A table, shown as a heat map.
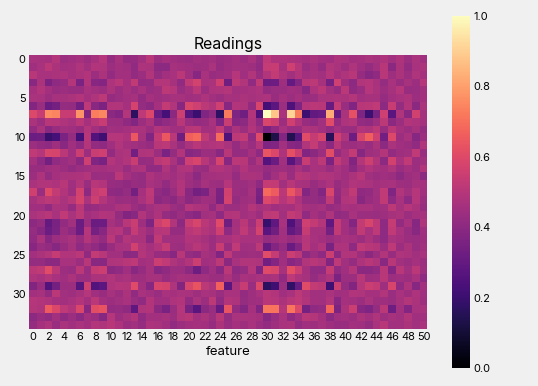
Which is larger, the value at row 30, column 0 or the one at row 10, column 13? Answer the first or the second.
the second
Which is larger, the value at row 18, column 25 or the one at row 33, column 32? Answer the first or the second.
the first
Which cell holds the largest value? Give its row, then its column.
7, 30
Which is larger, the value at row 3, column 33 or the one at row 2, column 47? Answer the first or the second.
the second
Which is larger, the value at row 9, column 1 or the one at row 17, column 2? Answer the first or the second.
the second
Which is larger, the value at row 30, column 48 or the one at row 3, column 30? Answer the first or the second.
the first
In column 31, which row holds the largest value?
7
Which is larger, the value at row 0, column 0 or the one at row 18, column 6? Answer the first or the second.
the second
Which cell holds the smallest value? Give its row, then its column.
10, 30
